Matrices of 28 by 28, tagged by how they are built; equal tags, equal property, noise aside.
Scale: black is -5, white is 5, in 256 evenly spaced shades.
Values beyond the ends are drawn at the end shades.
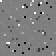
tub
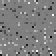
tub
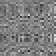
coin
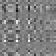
coin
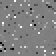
tub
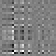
coin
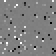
tub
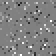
tub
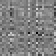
coin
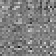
coin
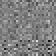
coin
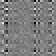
coin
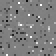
tub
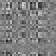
coin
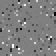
tub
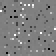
tub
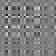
coin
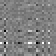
coin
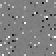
tub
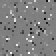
tub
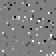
tub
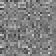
coin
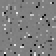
tub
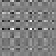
coin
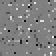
tub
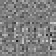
coin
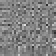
coin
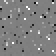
tub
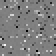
tub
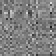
coin
